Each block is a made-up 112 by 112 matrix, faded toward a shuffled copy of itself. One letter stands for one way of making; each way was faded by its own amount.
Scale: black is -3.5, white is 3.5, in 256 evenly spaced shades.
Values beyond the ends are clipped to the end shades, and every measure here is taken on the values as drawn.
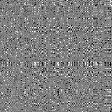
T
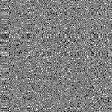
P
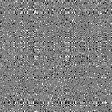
T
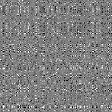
T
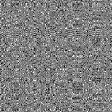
P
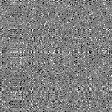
P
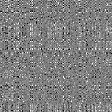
T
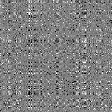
T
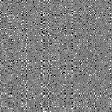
T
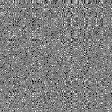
P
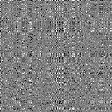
T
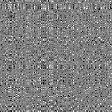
T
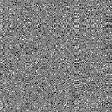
P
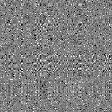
P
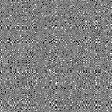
T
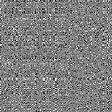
P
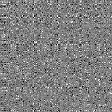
P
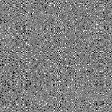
P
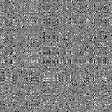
P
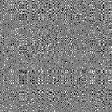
T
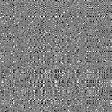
T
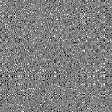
P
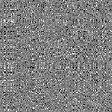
P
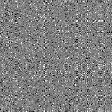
P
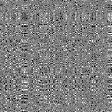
T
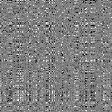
T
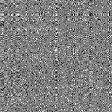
P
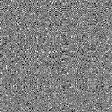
P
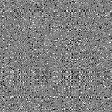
P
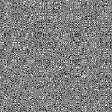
P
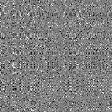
P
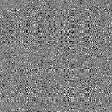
T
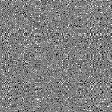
P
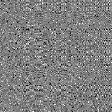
P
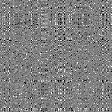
T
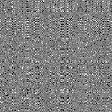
T
